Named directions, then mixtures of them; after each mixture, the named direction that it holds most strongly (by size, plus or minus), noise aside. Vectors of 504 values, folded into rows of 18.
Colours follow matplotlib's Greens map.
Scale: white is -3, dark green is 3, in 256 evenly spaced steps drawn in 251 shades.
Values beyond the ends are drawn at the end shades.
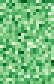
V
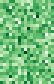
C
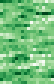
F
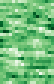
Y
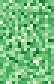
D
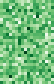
C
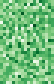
D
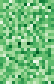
D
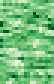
Y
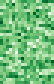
V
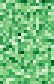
V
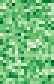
V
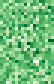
D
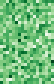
V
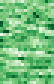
Y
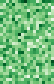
V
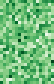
V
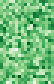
D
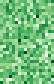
C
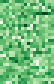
D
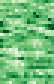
Y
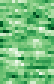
Y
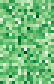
C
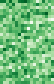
V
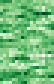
F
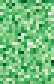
V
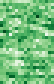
Y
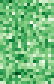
D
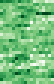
F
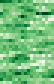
F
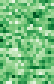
Y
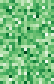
C
